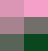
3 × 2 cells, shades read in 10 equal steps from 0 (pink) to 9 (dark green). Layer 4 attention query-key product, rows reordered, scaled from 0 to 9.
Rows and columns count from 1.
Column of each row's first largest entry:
1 2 2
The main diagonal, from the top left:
1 5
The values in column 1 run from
1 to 6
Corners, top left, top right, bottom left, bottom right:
1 0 6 9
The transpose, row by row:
1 3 6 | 0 5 9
